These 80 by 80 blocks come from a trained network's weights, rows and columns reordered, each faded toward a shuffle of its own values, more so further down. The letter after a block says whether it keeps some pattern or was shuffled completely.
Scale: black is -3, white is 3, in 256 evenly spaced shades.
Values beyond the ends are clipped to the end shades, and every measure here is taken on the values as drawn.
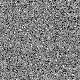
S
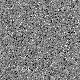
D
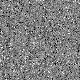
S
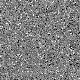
S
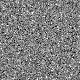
D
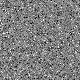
D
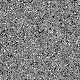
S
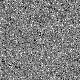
D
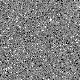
S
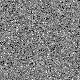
D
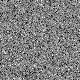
D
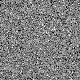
S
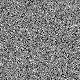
D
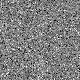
D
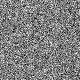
D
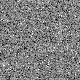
S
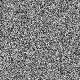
S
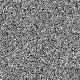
S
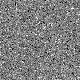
D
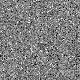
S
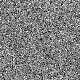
D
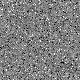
D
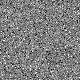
D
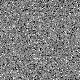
S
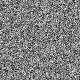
D
